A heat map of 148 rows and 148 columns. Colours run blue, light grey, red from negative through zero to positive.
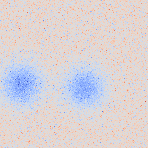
Dips: two. Average level on the scale: 50%. Odd rows or columns: none. Mirror symmetry: none.
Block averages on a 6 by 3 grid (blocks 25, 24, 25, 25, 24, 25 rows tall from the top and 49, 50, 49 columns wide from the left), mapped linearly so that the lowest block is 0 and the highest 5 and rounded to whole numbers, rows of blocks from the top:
5 5 5 / 5 5 5 / 3 4 5 / 0 1 4 / 4 4 5 / 5 5 5
